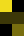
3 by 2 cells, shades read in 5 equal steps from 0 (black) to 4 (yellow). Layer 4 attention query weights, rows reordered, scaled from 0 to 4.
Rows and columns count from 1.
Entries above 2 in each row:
1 0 0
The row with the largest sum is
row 1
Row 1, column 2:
0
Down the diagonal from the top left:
4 1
